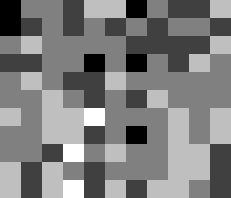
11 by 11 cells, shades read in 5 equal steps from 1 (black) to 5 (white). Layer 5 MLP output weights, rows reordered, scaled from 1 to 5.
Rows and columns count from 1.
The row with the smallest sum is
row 2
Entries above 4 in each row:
0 0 0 0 0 0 1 0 1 0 1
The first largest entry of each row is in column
5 3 2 10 2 3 5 3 4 1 4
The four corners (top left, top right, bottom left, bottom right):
1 4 4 2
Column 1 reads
1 1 3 2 3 3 4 3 3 4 4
